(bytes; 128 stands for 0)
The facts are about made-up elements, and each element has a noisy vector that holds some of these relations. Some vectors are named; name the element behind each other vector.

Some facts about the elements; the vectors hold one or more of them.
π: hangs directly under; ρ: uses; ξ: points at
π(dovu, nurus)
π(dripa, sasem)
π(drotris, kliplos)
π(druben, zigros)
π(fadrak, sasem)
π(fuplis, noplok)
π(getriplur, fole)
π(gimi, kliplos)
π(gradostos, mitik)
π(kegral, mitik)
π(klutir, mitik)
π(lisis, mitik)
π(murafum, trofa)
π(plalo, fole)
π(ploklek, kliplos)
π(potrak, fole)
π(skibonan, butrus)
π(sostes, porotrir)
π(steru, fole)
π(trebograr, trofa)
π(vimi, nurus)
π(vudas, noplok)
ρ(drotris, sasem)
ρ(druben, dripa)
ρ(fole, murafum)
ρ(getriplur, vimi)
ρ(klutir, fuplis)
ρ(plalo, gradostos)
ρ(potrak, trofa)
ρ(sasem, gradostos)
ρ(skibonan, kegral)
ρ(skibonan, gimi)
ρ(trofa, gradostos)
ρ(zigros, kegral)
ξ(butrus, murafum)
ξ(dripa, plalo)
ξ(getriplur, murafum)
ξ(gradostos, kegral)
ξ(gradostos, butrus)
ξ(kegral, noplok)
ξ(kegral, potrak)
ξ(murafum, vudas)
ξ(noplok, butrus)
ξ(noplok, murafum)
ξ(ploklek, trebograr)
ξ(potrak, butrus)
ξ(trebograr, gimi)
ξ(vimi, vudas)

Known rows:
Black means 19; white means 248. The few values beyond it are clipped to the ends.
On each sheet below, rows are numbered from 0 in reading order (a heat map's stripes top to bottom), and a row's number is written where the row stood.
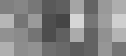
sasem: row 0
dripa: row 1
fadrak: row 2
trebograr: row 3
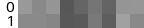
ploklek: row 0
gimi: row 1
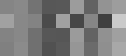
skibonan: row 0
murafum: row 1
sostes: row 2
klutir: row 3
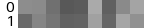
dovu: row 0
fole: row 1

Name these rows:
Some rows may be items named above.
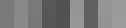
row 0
drotris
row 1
drotris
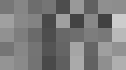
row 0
trofa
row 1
murafum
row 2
vudas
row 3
steru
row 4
fadrak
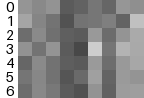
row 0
ploklek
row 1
vimi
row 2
mitik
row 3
plalo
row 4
mitik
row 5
steru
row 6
kliplos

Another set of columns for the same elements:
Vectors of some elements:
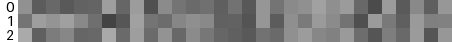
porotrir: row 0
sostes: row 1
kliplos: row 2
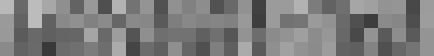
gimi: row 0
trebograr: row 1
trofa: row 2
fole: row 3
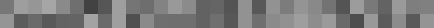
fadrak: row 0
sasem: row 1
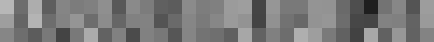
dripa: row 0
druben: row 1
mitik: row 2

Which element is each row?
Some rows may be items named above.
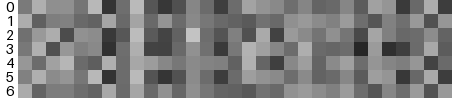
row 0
potrak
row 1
kliplos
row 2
plalo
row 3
getriplur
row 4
drotris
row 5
potrak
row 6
kliplos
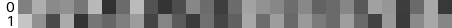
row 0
potrak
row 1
noplok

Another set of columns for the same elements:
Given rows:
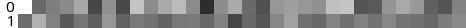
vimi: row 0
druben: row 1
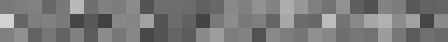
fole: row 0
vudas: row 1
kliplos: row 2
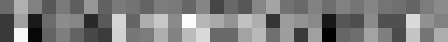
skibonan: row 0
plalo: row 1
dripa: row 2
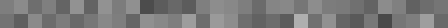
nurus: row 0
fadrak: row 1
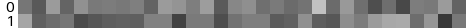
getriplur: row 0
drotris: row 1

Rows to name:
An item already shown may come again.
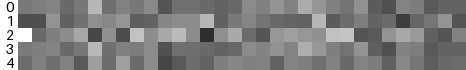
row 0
fole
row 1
potrak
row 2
vimi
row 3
fole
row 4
noplok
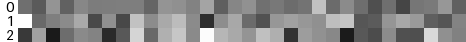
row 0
steru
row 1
vimi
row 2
plalo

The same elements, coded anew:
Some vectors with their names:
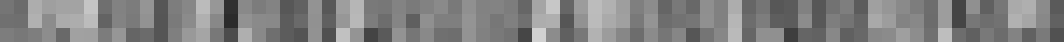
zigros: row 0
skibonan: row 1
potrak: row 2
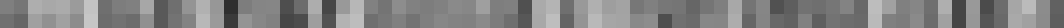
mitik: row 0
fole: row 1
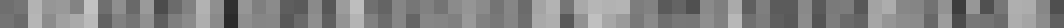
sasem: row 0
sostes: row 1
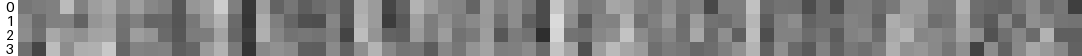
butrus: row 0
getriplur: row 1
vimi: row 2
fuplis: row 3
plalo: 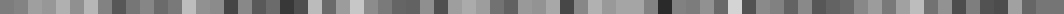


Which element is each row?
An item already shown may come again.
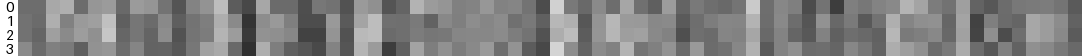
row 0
murafum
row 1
steru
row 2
fole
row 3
getriplur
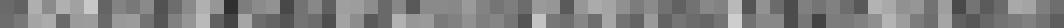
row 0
drotris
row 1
murafum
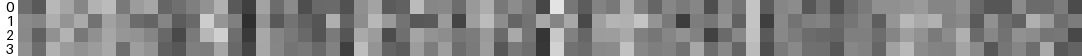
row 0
vudas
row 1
dripa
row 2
noplok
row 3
vimi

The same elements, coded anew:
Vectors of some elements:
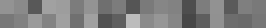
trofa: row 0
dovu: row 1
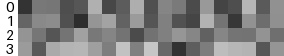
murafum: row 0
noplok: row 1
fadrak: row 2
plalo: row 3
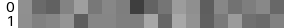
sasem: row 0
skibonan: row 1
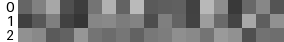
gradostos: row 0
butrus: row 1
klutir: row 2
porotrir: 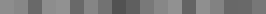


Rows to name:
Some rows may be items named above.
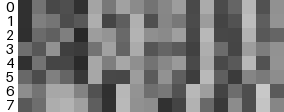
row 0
vudas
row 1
murafum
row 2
vimi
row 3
potrak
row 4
vudas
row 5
getriplur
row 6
ploklek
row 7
trebograr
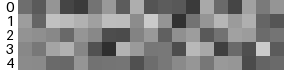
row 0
potrak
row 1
dripa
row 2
steru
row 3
ploklek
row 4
mitik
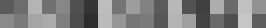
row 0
gimi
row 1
ploklek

